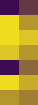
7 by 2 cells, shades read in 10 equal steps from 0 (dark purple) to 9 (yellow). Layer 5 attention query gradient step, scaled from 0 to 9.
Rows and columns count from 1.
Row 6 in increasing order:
7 9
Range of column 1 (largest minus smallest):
9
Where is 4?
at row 5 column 2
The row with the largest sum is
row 3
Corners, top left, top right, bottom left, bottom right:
0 2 6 5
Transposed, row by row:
0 9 9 8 0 9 6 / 2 6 8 6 4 7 5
